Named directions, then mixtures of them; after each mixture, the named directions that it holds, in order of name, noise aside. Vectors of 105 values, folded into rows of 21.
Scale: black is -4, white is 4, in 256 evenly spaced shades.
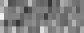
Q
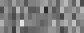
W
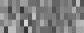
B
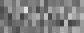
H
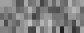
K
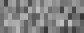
H, Q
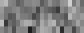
K, Q, W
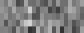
K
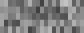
K, Q, W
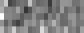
Q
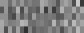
B, W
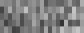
H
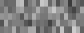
K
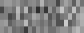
B, H, W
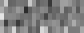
Q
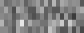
B, H, W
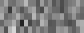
B, W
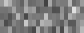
B, H, K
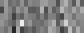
W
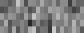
K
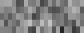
K
